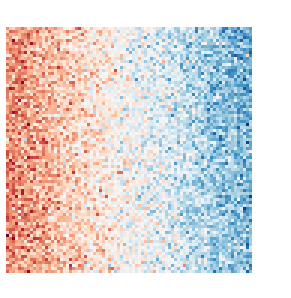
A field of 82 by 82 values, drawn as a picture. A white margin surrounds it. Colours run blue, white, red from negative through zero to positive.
The texture is fine-grained noise. The field climbs toward the left. No single row or column stands out from its neighbours.
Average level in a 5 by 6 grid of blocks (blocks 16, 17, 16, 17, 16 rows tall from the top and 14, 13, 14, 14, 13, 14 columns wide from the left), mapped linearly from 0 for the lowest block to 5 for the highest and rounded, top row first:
5 4 3 2 1 0
5 4 3 2 1 0
5 4 3 2 1 0
5 4 3 2 1 0
5 4 3 2 1 0
